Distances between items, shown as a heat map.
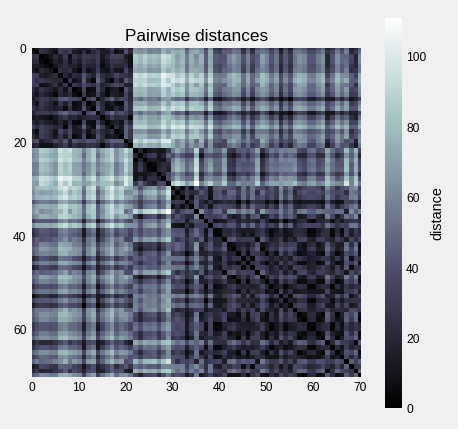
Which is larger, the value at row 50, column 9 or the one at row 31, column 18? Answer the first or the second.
the second
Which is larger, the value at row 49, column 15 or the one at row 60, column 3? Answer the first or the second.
the first
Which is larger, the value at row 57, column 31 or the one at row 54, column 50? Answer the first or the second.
the first
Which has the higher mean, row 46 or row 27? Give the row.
27
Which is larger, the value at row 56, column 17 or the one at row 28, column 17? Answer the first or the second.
the second
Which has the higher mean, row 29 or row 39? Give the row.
29
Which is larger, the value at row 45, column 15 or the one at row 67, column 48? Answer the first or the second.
the first
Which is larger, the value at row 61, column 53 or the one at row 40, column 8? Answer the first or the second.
the second
